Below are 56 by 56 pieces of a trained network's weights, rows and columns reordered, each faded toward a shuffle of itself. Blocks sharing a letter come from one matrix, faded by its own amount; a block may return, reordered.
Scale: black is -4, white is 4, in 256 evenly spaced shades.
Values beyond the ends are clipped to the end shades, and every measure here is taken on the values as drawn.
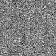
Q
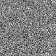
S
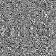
Q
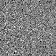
S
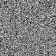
S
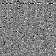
Q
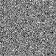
Q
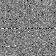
Q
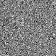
Q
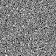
S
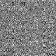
Q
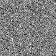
S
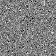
S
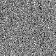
S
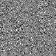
Q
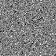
S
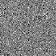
Q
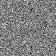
S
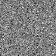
S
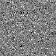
Q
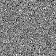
S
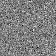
S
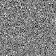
S
